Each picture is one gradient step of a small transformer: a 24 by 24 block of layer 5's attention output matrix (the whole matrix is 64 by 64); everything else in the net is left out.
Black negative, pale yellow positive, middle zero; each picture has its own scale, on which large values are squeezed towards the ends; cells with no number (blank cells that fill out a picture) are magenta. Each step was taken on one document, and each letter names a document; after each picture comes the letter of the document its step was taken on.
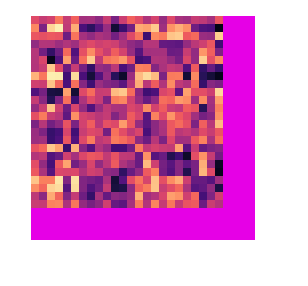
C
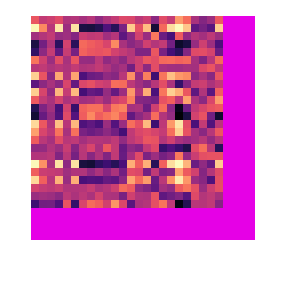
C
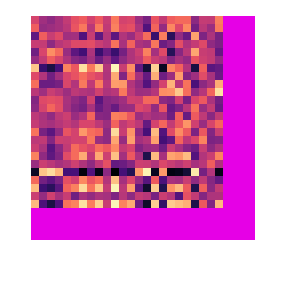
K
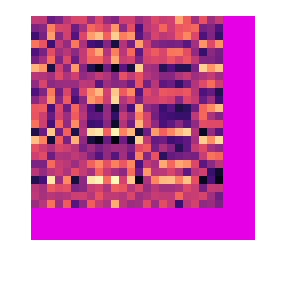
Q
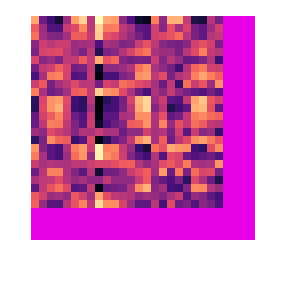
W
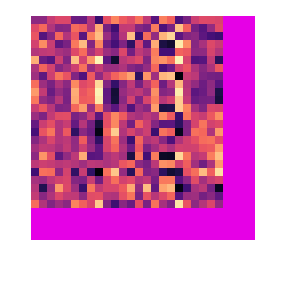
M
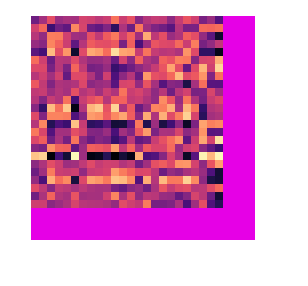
Q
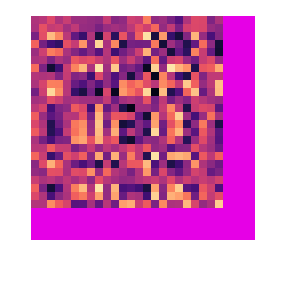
K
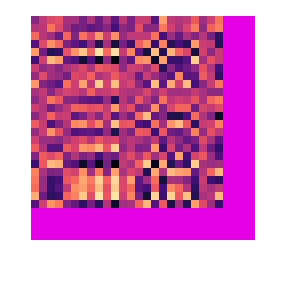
K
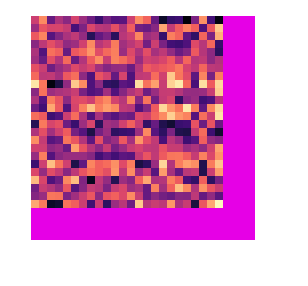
Q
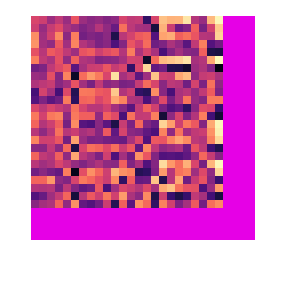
C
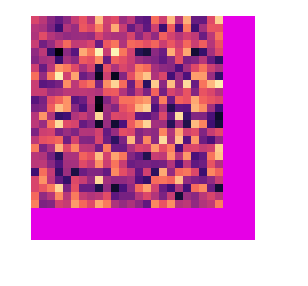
W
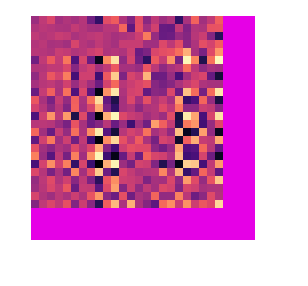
M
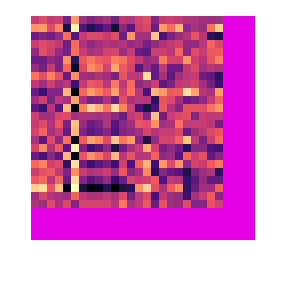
C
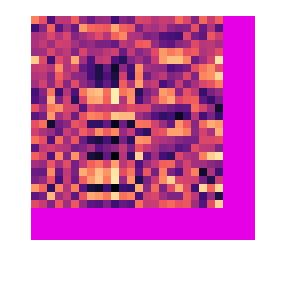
Q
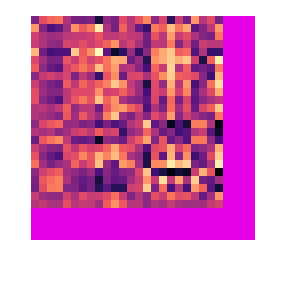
M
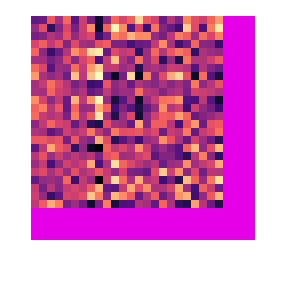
M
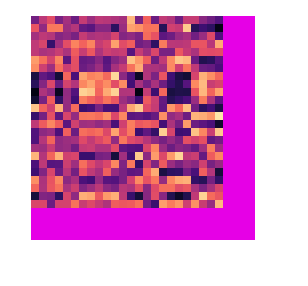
C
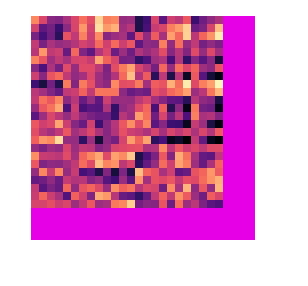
W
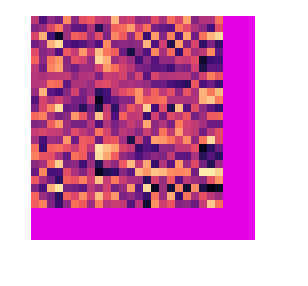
W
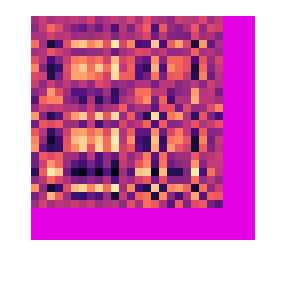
K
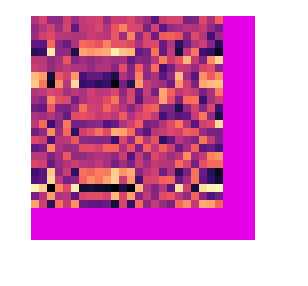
Q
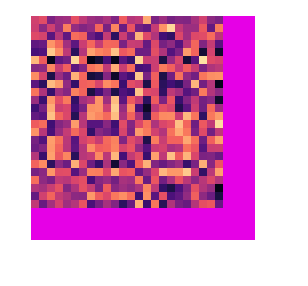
Q
